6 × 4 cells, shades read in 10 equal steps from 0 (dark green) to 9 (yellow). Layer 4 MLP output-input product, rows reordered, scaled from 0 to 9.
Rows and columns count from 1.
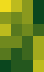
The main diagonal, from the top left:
9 4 4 6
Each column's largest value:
9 7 5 7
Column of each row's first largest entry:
1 1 1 4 4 4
